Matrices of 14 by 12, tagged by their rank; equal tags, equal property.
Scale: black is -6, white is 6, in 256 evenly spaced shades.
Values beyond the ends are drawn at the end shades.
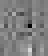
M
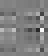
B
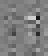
M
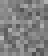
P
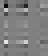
B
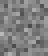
P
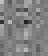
M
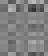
B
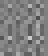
M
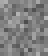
P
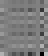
B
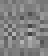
M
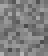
P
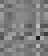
M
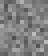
P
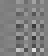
B
